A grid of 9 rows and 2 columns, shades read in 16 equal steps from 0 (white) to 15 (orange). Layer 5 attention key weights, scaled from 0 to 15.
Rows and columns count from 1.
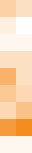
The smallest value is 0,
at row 2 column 2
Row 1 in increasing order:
4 6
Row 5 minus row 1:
4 0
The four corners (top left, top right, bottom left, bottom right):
6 4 1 1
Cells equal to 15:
1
